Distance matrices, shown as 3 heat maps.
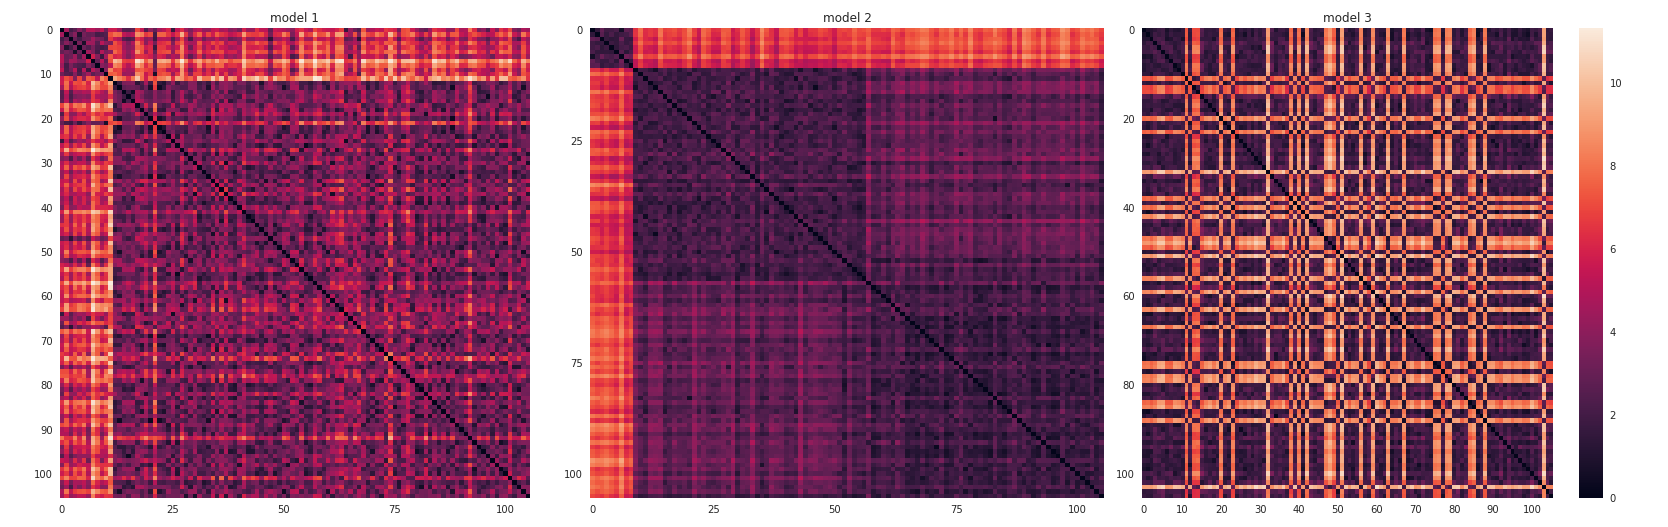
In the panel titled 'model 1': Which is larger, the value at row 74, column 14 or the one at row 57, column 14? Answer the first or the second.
the first
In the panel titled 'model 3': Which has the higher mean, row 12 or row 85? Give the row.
85
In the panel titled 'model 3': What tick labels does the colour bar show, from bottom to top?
0, 2, 4, 6, 8, 10
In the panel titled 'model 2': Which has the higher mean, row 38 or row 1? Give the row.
1
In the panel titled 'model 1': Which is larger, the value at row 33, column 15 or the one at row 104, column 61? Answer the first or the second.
the second
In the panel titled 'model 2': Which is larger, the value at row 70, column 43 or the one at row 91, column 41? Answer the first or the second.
the first
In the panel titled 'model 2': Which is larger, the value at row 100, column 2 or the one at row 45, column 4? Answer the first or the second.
the first
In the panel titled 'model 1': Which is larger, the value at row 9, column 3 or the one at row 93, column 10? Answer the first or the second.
the second
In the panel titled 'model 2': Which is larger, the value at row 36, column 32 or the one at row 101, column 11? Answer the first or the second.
the second
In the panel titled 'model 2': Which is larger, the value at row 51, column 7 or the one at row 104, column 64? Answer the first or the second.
the first
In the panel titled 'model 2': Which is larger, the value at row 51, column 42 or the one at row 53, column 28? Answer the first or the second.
the second
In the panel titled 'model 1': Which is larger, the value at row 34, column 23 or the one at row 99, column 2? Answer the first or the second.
the second
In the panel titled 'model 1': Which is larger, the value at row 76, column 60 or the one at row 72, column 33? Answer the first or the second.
the first
